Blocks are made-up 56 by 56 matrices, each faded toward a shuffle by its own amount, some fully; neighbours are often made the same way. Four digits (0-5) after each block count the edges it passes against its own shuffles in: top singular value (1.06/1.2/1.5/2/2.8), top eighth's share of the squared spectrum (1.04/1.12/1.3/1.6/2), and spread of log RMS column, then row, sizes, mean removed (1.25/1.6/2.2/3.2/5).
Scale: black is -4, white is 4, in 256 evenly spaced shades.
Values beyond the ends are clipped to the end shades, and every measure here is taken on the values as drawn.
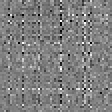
4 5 3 2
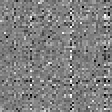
4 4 3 2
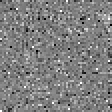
3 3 1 1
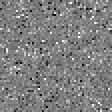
0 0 0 0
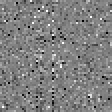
3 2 1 0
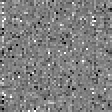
3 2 1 0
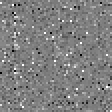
2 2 1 0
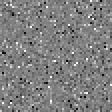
0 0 0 0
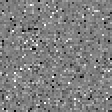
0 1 0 0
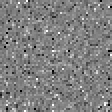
3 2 1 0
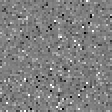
1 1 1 0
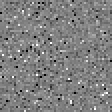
2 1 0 0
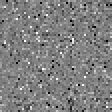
2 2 1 0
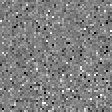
1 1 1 0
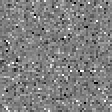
0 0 0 0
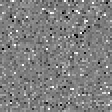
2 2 0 1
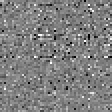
3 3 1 2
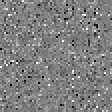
2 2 1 0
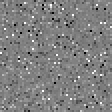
0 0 0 0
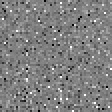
1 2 0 0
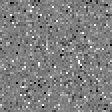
1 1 0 0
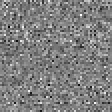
3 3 0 2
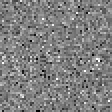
2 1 0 0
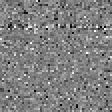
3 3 0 2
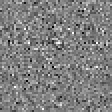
3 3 2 2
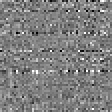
4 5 2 3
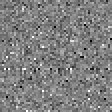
2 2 0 0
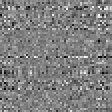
4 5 2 3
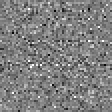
3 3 1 2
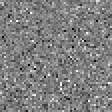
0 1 0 0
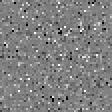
1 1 0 1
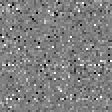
1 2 0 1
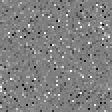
0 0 0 0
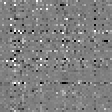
3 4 2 3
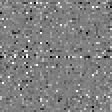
2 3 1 2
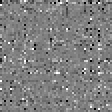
2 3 2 2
